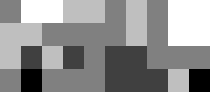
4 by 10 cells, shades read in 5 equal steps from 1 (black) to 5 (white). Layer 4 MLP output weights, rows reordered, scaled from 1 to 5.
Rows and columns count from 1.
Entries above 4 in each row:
4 2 0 0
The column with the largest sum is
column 9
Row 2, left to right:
4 4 3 3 3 3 4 3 5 5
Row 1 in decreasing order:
5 5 5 5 4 4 4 3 3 3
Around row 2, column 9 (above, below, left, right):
5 3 3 5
